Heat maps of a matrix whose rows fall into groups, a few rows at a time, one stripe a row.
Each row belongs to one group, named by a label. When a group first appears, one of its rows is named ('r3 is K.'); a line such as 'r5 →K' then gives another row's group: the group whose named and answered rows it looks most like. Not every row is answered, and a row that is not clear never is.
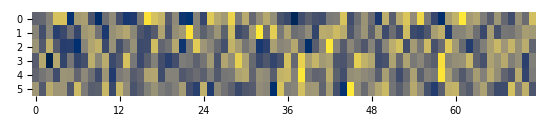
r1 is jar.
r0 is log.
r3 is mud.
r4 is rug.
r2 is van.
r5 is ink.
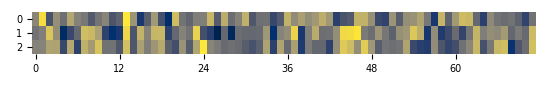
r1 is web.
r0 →mud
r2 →web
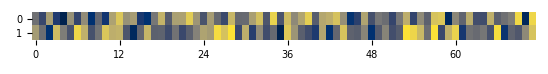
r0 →jar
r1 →log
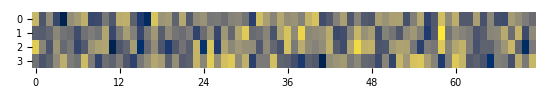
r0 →ink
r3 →log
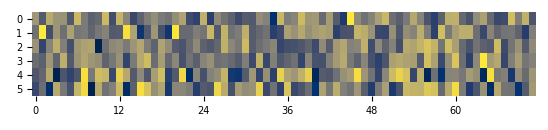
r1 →mud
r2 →log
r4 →web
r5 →log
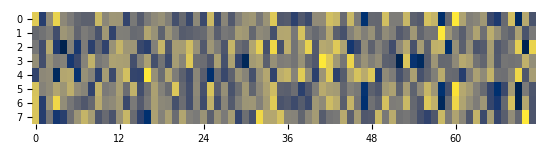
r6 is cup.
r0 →cup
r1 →rug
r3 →jar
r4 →rug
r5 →cup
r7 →ink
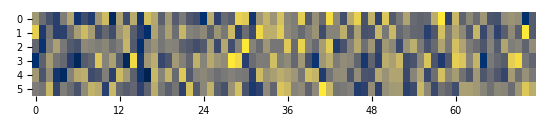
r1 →ink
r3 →van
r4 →ink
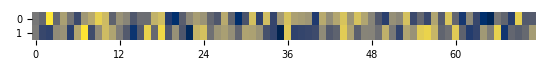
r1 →log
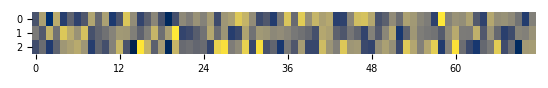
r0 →mud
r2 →log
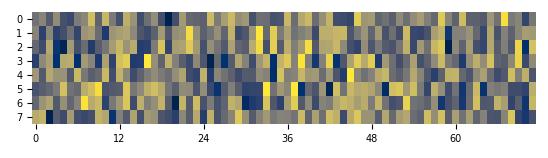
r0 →mud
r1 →jar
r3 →rug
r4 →ink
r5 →web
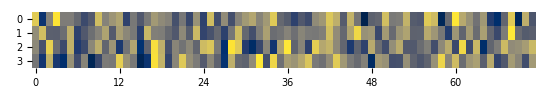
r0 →cup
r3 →jar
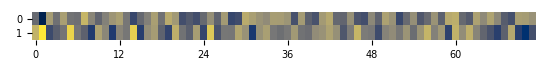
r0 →rug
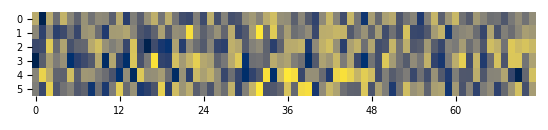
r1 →jar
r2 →van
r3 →van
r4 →web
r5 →jar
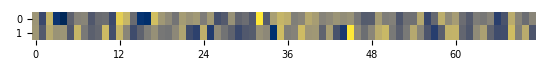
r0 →ink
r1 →ink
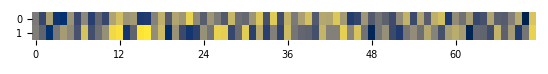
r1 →log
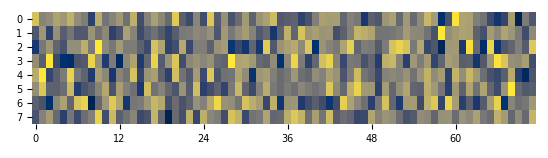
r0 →cup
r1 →mud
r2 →web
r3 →van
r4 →cup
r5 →cup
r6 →log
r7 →van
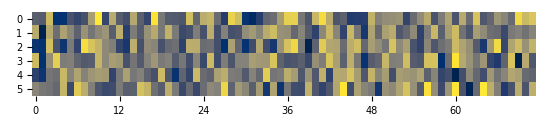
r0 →van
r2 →van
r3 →cup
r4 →web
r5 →log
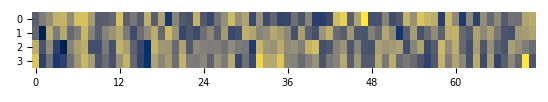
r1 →rug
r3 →ink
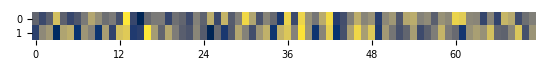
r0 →mud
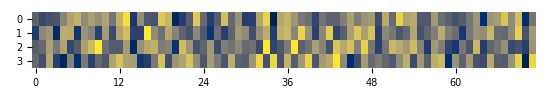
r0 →web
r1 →rug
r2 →web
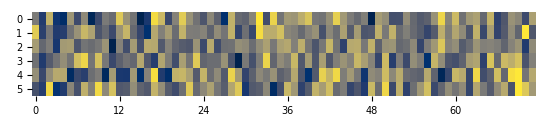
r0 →jar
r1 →ink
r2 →rug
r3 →web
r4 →van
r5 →van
